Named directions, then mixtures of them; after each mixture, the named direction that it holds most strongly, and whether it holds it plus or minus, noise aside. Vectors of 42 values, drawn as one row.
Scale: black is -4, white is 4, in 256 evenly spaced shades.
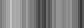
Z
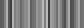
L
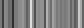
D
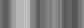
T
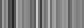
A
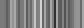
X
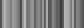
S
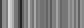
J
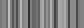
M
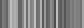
X, plus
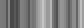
Z, minus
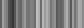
Z, minus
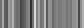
D, minus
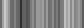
T, minus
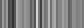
A, plus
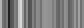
J, minus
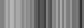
Z, plus
